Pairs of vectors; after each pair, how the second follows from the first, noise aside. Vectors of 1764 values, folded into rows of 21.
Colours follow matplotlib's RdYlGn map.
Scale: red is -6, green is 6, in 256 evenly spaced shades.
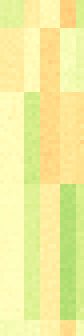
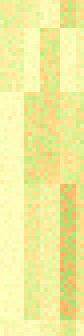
sign-scrambled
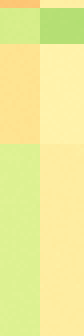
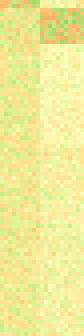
sign-scrambled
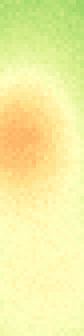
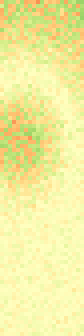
sign-scrambled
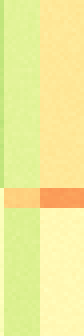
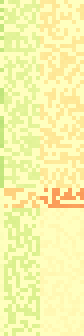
partly zeroed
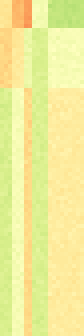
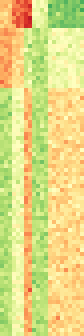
scaled up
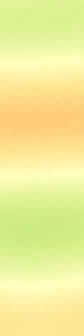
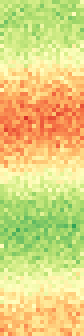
scaled up
